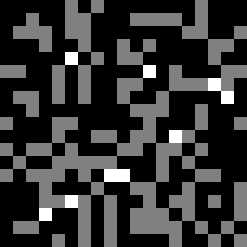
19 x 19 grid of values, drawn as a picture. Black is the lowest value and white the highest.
No regular stripes run through it. No row or column stands out. The bottom middle is the ninth with the highest average. No overall slope runs across the table. On average the colour sits 20% of the way up the scale.
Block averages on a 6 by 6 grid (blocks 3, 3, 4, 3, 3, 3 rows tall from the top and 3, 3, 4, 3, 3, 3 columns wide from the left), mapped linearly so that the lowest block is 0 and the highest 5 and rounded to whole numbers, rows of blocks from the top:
232241
133314
222333
243440
154333
123433
